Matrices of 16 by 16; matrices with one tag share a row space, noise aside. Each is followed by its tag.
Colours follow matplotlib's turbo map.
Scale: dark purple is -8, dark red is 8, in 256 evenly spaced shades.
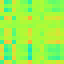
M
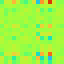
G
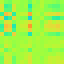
M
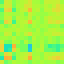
M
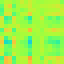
M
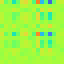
G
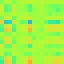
M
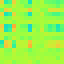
M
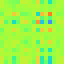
G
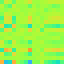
M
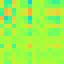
M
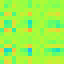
M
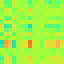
M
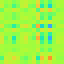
G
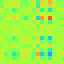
G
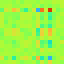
G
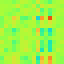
G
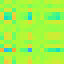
M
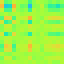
M
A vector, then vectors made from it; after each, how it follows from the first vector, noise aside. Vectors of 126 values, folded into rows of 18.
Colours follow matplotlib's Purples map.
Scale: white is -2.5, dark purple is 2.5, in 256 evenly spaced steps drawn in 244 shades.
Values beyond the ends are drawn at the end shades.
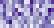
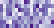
negated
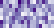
wrapped around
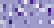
partly zeroed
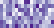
negated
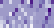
partly zeroed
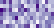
wrapped around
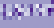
partly zeroed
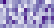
wrapped around
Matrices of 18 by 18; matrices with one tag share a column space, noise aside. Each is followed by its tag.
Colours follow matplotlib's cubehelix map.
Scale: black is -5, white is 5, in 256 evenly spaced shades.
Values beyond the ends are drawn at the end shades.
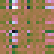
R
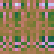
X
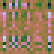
X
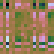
X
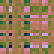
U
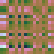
U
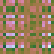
U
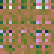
R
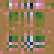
X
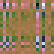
X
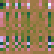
X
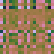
R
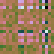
R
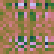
X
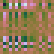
X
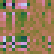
X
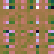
R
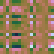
U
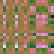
U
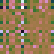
R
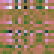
R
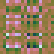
U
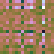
R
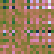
R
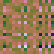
U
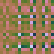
U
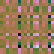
U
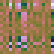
X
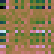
R
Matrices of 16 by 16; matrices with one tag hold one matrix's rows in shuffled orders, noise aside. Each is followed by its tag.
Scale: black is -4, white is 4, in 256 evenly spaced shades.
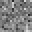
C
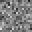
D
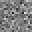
C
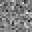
C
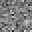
C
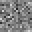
D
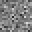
C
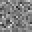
D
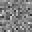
D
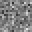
C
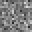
C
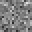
C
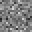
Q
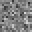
C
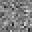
C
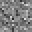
C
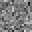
C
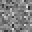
C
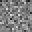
Q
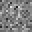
Q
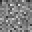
Q
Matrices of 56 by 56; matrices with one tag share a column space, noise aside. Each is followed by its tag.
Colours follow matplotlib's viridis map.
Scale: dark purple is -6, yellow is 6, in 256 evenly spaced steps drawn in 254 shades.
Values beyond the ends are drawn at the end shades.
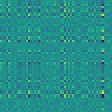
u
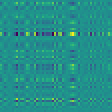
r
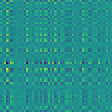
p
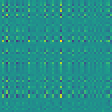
u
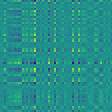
p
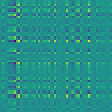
u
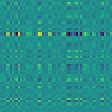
r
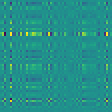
r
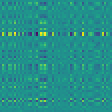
r
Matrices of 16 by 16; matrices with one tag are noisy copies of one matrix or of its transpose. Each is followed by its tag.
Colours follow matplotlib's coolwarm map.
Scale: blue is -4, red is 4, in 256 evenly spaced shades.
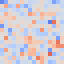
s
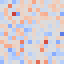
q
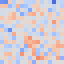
s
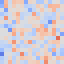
s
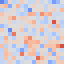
s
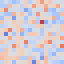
q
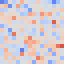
s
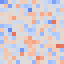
s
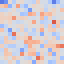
s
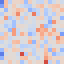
s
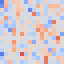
s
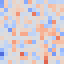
s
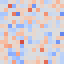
q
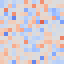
q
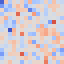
s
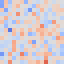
s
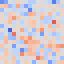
s
